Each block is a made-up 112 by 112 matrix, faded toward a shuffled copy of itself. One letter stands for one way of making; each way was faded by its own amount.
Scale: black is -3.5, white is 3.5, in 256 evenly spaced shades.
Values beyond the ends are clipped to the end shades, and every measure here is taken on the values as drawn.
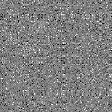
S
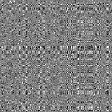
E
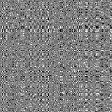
E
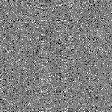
S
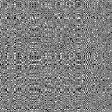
E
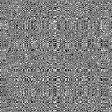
E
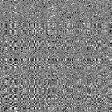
E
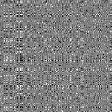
E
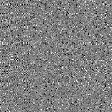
S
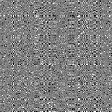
E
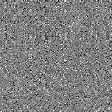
S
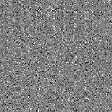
S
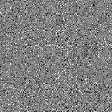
S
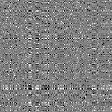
E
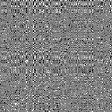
E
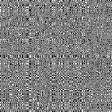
E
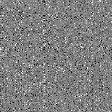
S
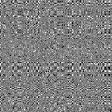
E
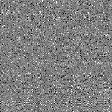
S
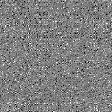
S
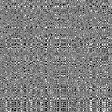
E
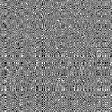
E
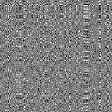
E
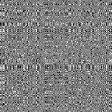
E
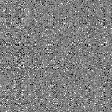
S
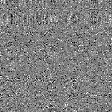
S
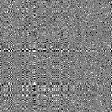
E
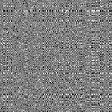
E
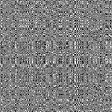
E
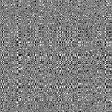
E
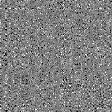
S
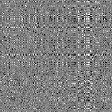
E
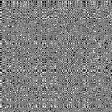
E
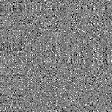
S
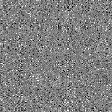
S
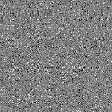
S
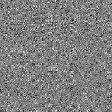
S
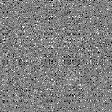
S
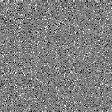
S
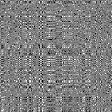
E
